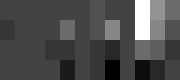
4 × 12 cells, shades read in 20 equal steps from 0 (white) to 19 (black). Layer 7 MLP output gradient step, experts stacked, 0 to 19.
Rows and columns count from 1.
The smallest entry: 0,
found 2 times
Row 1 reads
14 14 14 14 14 14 13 14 14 0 8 11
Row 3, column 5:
15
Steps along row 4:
same same same up down up up down up down down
